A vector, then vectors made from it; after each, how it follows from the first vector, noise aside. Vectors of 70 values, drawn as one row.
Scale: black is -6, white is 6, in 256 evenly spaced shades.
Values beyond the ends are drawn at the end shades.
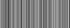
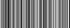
scaled up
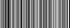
scaled up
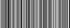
scaled up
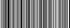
scaled up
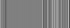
partly zeroed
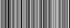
scaled up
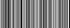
scaled up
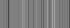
partly zeroed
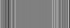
partly zeroed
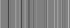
partly zeroed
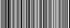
scaled up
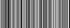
scaled up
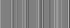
partly zeroed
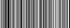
scaled up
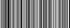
scaled up
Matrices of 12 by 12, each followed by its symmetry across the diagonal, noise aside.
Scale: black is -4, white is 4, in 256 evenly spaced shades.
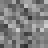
antisymmetric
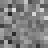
antisymmetric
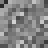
symmetric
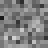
neither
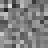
antisymmetric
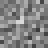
symmetric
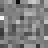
antisymmetric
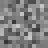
antisymmetric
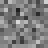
neither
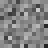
symmetric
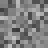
symmetric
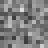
neither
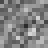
symmetric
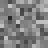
neither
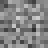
neither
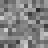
neither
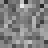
neither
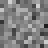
neither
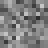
antisymmetric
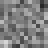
antisymmetric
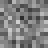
antisymmetric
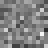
neither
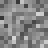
symmetric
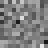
antisymmetric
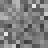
symmetric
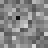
symmetric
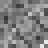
symmetric
